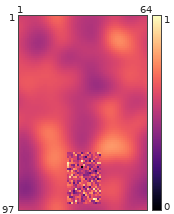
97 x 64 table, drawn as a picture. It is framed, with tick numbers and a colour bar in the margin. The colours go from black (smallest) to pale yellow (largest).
In the bottom middle lies a patch that is rougher than the rest. Upright stripes repeat 2 times across the table. No overall slope runs across the table. Values change most from cell to cell in the bottom middle.
